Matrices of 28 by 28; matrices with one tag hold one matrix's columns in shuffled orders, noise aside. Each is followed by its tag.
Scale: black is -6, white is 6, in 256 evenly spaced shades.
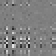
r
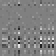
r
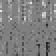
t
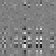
r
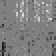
t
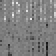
t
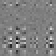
r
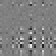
r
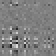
r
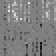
t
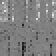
t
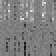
t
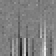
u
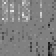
t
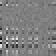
r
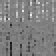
t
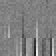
u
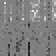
t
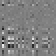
r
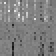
t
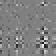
r
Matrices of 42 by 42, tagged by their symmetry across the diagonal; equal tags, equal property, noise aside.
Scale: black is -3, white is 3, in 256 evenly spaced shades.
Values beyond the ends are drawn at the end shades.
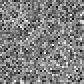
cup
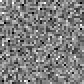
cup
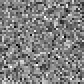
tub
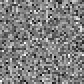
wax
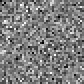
cup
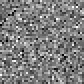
wax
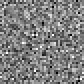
tub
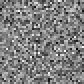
wax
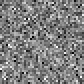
wax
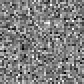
tub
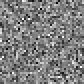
tub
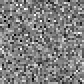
tub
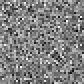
cup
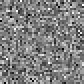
tub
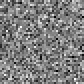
wax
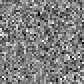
wax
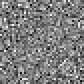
cup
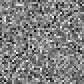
cup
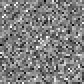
cup
